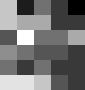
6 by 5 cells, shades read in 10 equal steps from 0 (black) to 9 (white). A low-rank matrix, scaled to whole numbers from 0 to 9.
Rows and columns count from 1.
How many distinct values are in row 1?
5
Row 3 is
3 9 4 4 6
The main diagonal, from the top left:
7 6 4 3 2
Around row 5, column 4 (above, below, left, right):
3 3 4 2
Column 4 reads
2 2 4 3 2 3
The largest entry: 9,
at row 3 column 2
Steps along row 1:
down up down down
